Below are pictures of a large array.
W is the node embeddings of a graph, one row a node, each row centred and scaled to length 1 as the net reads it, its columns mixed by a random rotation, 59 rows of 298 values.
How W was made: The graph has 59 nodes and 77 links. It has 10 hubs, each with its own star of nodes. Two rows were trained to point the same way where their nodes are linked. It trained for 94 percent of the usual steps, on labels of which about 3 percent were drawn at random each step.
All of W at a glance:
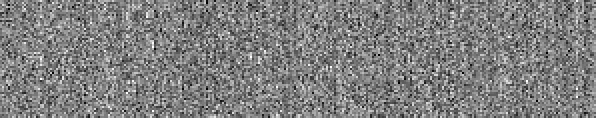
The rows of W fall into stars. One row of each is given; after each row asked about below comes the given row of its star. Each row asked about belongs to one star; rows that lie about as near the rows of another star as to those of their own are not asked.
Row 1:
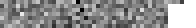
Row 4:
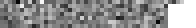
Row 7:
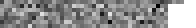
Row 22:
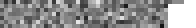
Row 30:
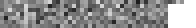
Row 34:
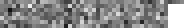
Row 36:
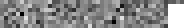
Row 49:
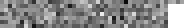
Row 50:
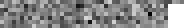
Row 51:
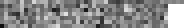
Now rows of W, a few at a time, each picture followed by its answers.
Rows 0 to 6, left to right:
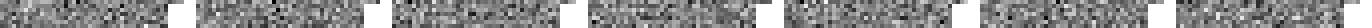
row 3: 49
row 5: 1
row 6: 7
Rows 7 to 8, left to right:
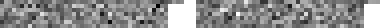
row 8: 7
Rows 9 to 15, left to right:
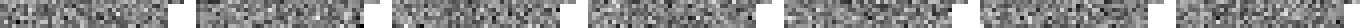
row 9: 34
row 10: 51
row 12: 51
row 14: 49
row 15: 34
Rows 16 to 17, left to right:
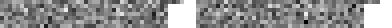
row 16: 22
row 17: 7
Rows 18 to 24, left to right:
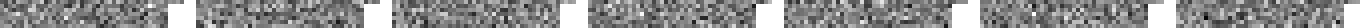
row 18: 49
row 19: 34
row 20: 51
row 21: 4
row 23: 50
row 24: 1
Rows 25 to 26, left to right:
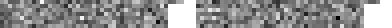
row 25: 34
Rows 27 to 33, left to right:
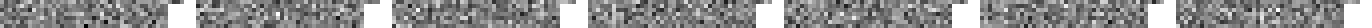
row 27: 4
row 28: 30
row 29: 30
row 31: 30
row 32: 1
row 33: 50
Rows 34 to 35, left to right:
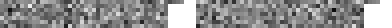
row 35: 34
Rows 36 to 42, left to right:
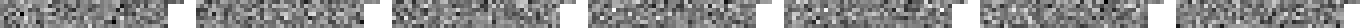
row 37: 1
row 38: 30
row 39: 30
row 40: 49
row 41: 49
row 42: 34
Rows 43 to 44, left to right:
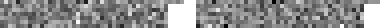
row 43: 51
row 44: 51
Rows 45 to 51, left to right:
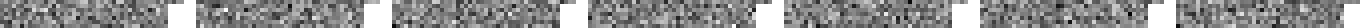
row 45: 49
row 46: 7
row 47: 34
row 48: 51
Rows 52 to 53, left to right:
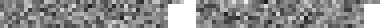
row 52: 30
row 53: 7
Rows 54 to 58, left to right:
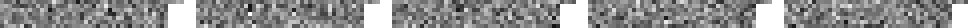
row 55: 50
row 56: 51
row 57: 22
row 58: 22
